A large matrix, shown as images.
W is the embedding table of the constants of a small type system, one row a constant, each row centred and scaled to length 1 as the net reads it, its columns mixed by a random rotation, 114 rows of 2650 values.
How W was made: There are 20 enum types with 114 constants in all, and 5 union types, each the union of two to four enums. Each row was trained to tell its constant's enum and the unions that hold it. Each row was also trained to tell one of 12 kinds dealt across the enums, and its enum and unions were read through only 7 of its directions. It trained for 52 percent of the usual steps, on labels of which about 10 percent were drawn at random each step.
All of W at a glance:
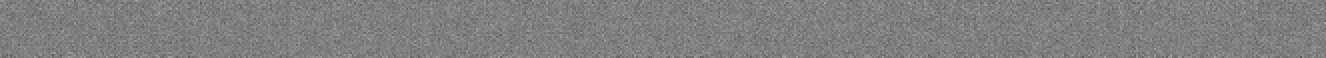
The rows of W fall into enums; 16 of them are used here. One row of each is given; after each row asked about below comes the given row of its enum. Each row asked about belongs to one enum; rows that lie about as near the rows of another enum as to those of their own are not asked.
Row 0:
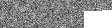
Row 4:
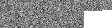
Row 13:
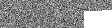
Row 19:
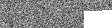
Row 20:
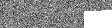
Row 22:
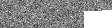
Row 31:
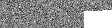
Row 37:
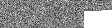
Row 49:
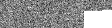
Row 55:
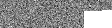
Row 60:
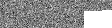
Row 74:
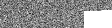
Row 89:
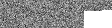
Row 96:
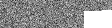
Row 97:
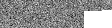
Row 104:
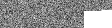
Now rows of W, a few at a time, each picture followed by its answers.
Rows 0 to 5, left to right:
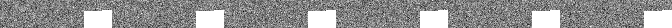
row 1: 0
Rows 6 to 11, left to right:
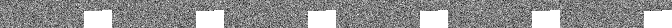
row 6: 49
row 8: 96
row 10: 60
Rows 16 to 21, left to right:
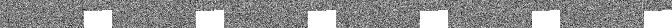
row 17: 104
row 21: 97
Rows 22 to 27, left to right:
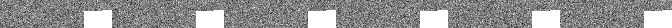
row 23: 96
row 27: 19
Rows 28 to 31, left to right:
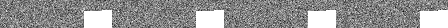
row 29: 37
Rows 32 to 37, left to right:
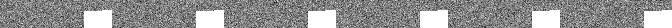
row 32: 22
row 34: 55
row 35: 20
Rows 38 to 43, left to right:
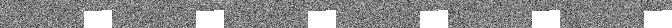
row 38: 37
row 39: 97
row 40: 37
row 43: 4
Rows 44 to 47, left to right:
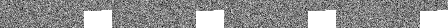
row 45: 55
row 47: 55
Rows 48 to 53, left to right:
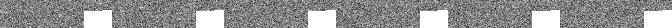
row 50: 55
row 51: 96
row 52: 4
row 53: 37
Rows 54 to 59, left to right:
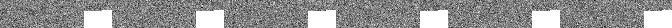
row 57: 49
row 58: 97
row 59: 96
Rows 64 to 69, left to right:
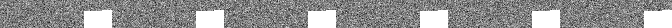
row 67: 104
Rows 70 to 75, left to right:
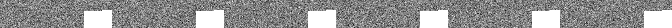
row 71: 60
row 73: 97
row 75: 0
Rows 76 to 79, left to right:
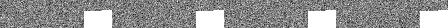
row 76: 55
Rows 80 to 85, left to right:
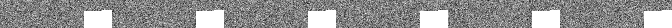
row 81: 20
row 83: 0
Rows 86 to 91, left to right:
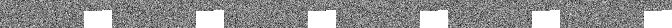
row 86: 31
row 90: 97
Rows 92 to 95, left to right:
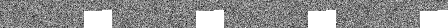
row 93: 4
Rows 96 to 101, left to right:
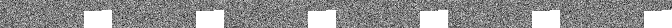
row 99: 49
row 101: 104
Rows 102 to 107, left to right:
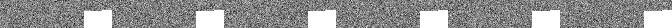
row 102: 4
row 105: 4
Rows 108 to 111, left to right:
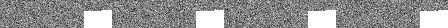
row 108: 96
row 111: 37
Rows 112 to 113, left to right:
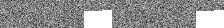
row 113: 49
